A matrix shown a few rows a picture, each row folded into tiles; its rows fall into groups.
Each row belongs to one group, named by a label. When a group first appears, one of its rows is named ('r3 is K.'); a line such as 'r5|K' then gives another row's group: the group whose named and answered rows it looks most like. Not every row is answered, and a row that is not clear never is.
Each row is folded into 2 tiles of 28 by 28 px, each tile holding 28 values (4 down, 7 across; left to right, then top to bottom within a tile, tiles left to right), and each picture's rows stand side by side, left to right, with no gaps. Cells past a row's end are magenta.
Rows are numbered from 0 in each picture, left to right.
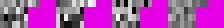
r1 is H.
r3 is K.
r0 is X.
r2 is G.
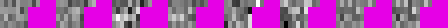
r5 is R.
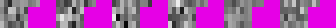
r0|H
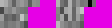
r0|K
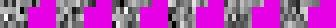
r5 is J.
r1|K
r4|H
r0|G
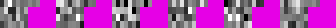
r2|G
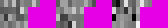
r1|R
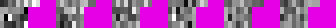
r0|H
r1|R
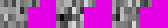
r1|X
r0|G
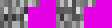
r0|X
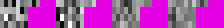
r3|R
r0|G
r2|J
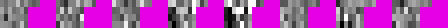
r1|X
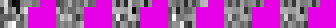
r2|G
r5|G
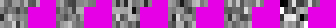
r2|G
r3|J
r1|J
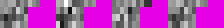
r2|K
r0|X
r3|X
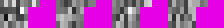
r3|J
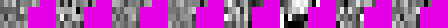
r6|X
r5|H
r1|G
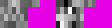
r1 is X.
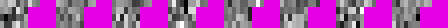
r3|J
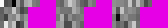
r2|R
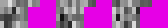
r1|R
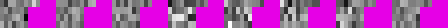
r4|J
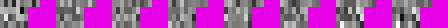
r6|J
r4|K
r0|G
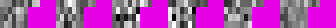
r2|X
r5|R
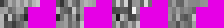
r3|H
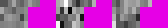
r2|H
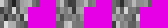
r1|J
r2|X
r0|J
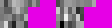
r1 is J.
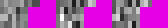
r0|K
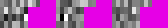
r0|X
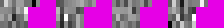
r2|G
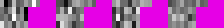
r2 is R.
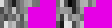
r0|J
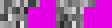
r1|R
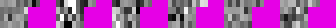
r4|G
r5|X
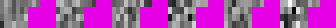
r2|K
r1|K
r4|H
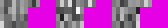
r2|H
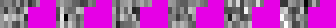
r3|J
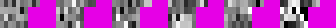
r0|G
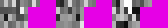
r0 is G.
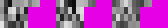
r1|J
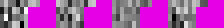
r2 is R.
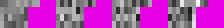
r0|H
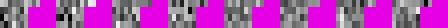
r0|R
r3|G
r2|J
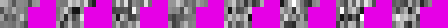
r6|X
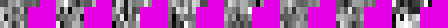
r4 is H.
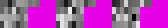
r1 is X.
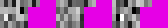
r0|G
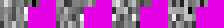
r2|K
